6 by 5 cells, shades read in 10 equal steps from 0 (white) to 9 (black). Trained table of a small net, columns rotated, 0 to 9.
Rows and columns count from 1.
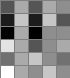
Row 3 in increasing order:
3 4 4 9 9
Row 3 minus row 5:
4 0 7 0 -1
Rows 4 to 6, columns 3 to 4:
6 4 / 2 4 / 4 2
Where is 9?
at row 3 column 1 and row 3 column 3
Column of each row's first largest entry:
1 1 1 3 1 3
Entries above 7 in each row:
0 2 2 0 0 0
